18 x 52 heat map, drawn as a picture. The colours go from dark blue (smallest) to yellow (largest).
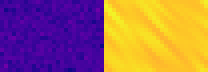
It is made of 1 by 2 panels. Panel 1,1: very low, fine-grained, faint in contrast. Panel 1,2: very high, slanting down to the right, faint in contrast.
